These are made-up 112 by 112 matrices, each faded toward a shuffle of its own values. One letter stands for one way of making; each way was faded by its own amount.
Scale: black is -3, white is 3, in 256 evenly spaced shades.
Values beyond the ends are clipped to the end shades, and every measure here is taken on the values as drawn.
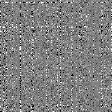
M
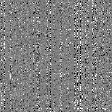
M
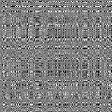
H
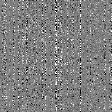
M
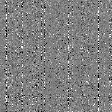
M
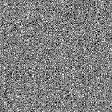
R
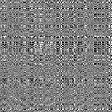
H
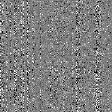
M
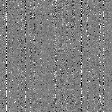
M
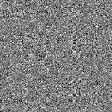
R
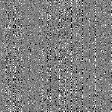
M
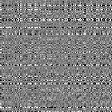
H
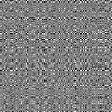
H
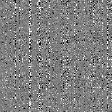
M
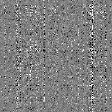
M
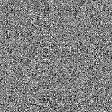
R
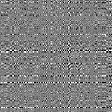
H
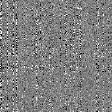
M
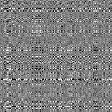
H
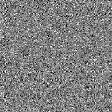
R
